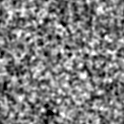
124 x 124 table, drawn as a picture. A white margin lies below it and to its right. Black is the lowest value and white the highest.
There is no overall slope. The values follow a bell shape. There are no regular stripes. There is no seam. On average the colour sits 50% of the way up the scale. No single row or column stands out from its neighbours. The texture is blotchy. The halves do not mirror each other.
